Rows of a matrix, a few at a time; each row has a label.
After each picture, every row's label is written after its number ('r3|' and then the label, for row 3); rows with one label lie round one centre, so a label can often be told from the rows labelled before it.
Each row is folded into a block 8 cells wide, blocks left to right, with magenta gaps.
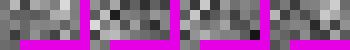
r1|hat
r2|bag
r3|bag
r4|hat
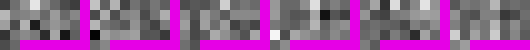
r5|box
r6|bag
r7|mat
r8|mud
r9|hat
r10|mud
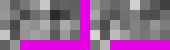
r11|mud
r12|mud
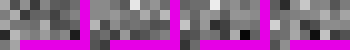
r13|bag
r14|mat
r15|box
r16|box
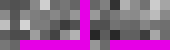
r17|mat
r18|hat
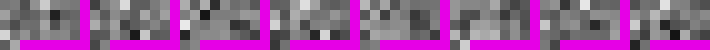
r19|mud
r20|box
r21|bag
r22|box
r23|bag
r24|mud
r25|mat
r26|box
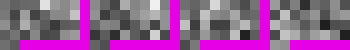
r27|mat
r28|hat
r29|box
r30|bag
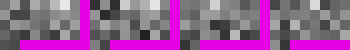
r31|hat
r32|hat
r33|box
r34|mat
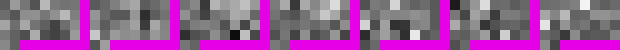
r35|mat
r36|mud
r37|hat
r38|hat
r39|box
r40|box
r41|mat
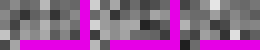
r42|mud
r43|bag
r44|box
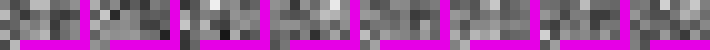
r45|mud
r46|bag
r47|box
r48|hat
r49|mud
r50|mud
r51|mud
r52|hat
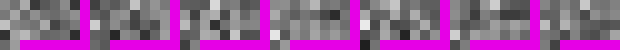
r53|bag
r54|mat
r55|box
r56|mud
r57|box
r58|mud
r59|mat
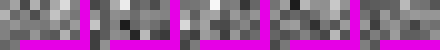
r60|hat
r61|box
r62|box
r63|hat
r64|mat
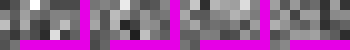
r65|box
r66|box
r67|hat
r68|bag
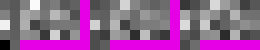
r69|box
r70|box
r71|box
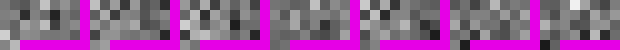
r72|mud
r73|bag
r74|bag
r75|mat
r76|bag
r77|mat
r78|box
